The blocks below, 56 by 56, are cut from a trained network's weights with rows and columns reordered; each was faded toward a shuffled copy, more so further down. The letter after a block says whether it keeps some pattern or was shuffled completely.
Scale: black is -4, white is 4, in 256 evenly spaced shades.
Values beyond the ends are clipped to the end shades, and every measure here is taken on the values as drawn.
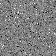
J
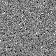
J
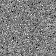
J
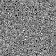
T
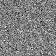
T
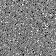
J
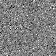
T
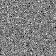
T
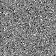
J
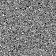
J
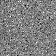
T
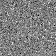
J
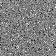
J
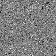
T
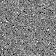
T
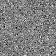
T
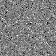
T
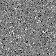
J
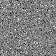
J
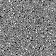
T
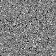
T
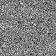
T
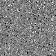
J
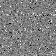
T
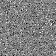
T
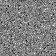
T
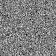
J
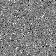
T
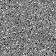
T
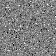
J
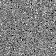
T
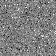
J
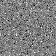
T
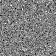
J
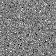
J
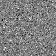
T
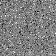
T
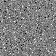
J
